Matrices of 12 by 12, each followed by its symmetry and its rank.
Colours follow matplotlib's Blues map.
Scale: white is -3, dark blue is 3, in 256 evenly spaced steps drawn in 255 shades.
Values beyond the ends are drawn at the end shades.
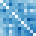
symmetric, full rank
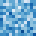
neither, full rank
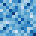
symmetric, full rank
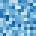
antisymmetric, full rank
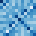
symmetric, full rank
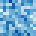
antisymmetric, full rank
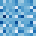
neither, rank two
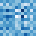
neither, rank two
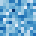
neither, full rank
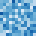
symmetric, full rank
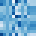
neither, rank two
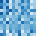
neither, rank two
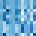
neither, rank two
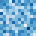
symmetric, full rank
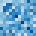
symmetric, full rank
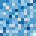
symmetric, full rank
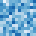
neither, full rank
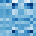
neither, rank two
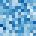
neither, full rank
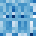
neither, rank two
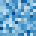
neither, full rank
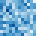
neither, full rank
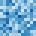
neither, full rank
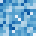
symmetric, full rank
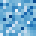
antisymmetric, full rank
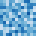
antisymmetric, full rank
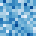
antisymmetric, full rank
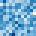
antisymmetric, full rank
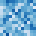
antisymmetric, full rank
